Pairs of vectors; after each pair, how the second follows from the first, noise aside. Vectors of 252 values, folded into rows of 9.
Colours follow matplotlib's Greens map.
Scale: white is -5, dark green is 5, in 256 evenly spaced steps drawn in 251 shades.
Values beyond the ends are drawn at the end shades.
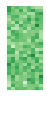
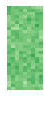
shrunk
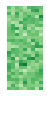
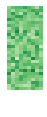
shuffled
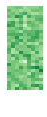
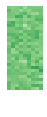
shrunk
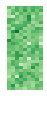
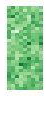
negated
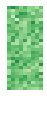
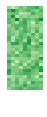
negated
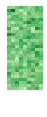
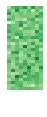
shuffled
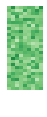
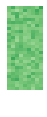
shrunk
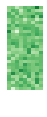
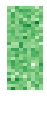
reversed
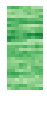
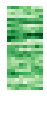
scaled up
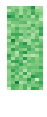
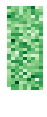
scaled up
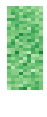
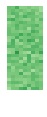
shrunk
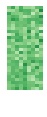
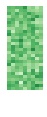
shuffled
